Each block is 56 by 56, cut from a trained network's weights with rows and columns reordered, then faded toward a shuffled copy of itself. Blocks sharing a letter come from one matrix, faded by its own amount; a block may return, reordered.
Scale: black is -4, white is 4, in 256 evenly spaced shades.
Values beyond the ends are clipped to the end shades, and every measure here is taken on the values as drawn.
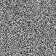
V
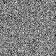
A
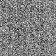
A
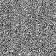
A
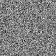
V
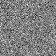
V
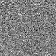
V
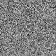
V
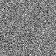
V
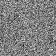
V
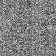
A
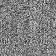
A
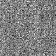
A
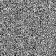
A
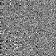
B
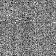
A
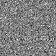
V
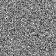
V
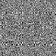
B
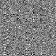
B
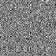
B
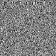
V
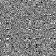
B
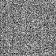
A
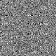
B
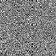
B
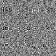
B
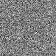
V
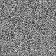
V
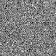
V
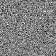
V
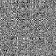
B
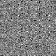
B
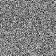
V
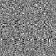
B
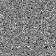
B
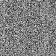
A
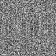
A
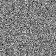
V
